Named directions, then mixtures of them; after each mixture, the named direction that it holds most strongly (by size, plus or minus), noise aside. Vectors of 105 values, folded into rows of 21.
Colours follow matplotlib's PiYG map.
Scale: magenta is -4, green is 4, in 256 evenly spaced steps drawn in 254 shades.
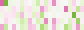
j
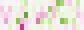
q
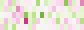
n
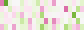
j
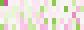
j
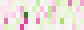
q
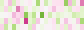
n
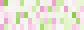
j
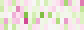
n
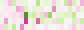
n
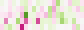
q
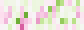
q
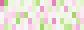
j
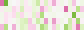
j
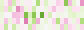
n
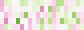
q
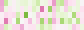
q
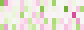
j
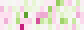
q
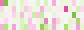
j
